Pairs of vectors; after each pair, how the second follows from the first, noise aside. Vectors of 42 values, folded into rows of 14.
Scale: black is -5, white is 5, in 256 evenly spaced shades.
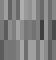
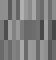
copied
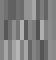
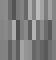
reversed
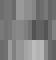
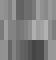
negated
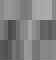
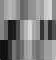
scaled up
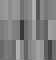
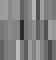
copied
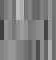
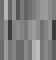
reversed
